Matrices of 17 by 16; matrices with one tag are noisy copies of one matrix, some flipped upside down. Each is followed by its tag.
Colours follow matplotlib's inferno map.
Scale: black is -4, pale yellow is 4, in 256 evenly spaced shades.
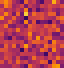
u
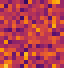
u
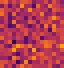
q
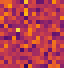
u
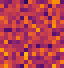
u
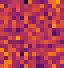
u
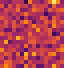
u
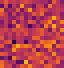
q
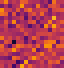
q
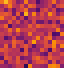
u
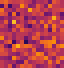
q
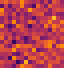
q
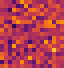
q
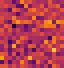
q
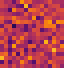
q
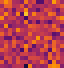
u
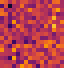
q
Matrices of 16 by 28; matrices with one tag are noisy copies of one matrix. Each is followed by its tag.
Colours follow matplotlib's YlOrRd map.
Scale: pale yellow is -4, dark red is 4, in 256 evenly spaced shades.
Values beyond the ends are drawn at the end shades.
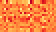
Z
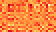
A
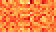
Z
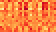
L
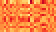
Z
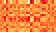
Z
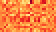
Z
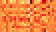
Z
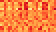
L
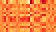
Z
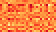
A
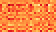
A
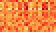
L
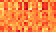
L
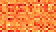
A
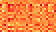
A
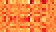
Z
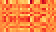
Z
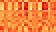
L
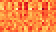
L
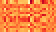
Z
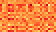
A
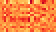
Z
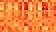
L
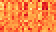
L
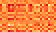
A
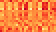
L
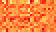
Z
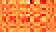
Z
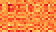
A
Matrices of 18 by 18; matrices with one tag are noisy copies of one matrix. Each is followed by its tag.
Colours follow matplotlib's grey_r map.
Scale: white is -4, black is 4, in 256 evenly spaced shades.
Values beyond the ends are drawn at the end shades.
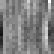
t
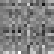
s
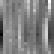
t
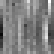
t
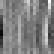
t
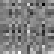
s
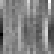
t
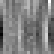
t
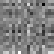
s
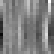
t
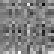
s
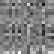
s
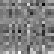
s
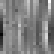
t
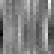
t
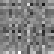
s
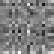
s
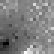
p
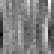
t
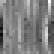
t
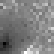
p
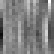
t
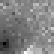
p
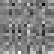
s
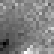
p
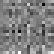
s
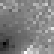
p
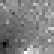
p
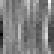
t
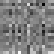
s
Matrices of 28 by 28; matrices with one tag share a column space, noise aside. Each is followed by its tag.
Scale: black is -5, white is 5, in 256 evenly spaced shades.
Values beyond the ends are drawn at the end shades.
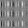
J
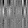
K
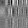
K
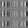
J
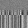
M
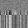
M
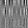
K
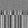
M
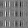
J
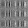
J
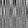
K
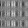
J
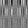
K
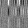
K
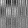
K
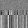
M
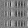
J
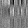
K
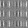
J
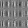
J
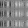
J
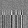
M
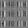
J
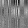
K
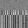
M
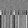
M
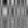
K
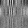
K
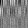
K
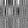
K
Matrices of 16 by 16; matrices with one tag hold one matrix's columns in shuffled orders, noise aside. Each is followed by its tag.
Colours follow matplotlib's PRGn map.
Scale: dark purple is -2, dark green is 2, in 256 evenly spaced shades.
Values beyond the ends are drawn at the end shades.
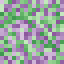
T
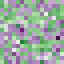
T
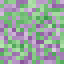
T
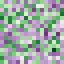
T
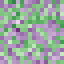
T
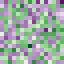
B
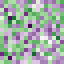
T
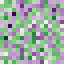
B
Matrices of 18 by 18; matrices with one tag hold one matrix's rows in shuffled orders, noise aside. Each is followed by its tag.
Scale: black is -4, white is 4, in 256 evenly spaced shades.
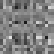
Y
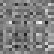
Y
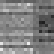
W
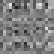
Y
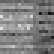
W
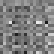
Y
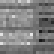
W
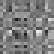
Y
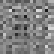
Y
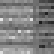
W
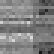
W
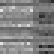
W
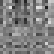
Y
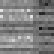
W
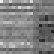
W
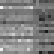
W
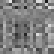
Y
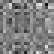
Y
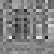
Y
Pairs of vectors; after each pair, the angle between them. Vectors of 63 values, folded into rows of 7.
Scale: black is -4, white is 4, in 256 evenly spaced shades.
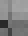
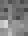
nearly opposite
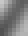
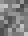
partly aligned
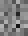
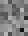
orthogonal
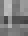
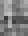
nearly parallel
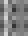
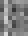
nearly parallel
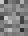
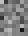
nearly parallel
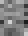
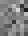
orthogonal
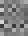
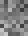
partly aligned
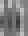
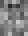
partly opposed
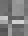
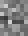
partly opposed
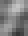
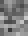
partly opposed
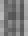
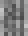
nearly parallel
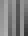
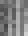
nearly opposite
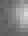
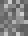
orthogonal
